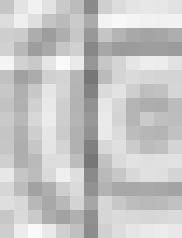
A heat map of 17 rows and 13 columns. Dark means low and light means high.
Odd lines: column 7. Rings: centred on the middle right. Average level on the scale: 80%.
